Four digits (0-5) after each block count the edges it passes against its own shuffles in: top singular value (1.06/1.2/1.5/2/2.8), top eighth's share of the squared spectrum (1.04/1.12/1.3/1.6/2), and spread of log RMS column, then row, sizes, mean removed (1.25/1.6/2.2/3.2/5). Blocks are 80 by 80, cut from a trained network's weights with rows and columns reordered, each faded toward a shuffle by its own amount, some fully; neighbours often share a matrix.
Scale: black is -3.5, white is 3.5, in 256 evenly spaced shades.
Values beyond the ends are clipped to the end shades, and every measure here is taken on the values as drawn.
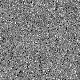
0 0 0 0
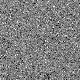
1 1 0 0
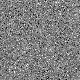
1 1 0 0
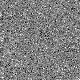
2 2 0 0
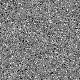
0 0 0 0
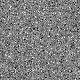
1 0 0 0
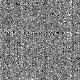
2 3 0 2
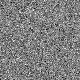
0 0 0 0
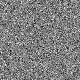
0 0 0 0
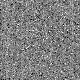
1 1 0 0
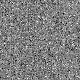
1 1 0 1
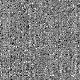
2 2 0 2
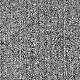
3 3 1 2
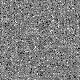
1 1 0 0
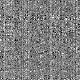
3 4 1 3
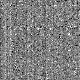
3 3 0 2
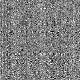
3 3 0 2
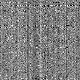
3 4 1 3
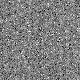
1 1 0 0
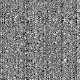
3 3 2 2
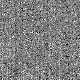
2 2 0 2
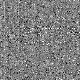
2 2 0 2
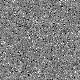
0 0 0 0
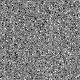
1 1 0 0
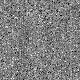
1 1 0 0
